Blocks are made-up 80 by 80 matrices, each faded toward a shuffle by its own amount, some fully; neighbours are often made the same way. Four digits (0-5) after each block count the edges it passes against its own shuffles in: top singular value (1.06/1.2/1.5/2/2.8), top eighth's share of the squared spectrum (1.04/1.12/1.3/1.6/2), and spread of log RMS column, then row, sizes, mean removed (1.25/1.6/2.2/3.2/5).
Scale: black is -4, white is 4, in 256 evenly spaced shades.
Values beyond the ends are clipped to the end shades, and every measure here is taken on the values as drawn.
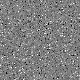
2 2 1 0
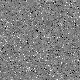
2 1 0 0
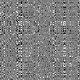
5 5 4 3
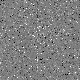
2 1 0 0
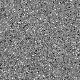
2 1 0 0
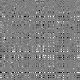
5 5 3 3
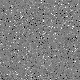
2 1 0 1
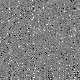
3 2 1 1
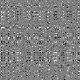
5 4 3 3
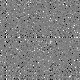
4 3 1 1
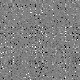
4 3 2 1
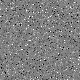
0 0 0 0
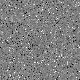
1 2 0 0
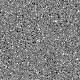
0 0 0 0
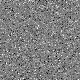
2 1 0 0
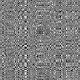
5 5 3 3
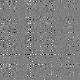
3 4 3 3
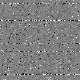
3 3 0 3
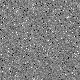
0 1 0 0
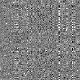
4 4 3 2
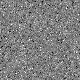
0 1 0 0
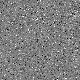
2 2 0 0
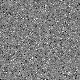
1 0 0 0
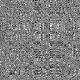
4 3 2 2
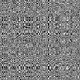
5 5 3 3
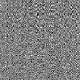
4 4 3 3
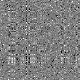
4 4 2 2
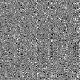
4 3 2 1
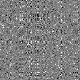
4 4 2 2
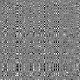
5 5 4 3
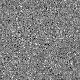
3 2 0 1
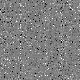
3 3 2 0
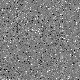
2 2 0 0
